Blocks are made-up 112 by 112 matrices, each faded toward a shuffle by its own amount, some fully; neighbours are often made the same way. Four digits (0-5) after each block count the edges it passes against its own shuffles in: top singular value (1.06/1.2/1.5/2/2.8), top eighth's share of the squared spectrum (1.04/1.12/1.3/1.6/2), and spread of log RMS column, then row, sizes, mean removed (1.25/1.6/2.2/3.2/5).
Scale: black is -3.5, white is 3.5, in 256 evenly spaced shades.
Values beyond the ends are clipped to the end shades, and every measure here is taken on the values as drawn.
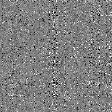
2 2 3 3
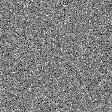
0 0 0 0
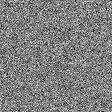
0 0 0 0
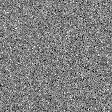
0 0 0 0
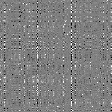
5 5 3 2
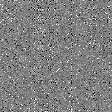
4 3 2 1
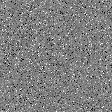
2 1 0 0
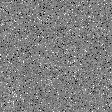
1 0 0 0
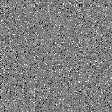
4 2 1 1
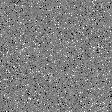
1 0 0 0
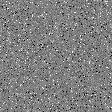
1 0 0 0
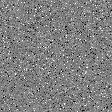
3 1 0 0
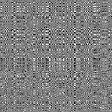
5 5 4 4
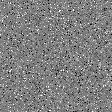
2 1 0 0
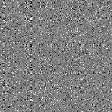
5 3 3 2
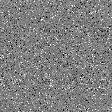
3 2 0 1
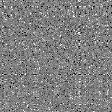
4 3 2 2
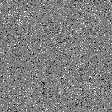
3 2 1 1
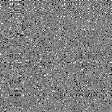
4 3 2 2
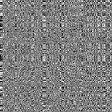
5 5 4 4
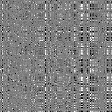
5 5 4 3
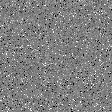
2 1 0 0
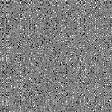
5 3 2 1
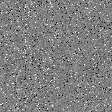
3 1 0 0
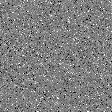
1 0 0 0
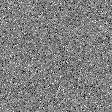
0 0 0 0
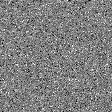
2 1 0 0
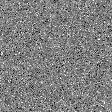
1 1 0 0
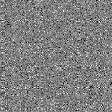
4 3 2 2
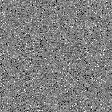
3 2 1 0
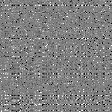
5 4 2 3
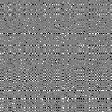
5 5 3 4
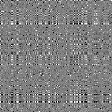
5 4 3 3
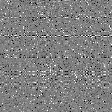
5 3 2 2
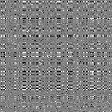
5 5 4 4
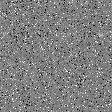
2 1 0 0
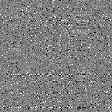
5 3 2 2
